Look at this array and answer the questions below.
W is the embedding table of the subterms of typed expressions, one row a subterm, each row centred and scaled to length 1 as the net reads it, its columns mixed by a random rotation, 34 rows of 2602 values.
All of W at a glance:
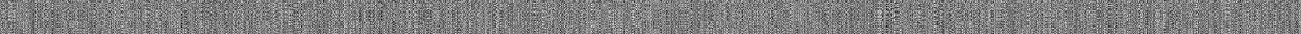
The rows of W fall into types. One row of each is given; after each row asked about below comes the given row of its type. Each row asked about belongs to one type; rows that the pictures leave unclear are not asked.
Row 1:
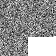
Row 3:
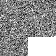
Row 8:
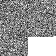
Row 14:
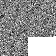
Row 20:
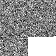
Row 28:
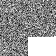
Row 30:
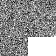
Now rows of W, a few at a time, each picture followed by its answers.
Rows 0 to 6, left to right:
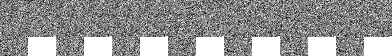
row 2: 1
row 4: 20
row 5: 28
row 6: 20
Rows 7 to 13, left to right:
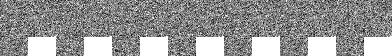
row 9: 20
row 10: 14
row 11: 3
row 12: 3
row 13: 30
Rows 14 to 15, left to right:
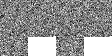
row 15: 20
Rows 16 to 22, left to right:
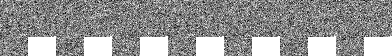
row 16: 3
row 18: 8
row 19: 3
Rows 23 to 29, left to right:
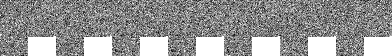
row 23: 14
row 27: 14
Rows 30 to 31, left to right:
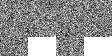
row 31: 1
